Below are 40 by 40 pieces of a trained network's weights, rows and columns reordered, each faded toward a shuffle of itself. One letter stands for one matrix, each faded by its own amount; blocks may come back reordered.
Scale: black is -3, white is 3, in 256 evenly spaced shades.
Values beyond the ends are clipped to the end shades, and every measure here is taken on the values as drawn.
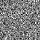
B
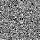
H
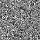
H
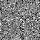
B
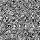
H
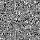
B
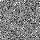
B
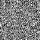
H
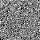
B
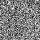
H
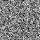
H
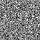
B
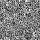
H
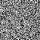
H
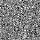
B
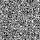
B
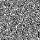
H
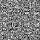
H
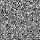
B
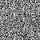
H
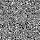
B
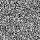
H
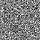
B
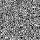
H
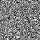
H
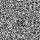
B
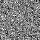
B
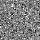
B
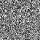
H
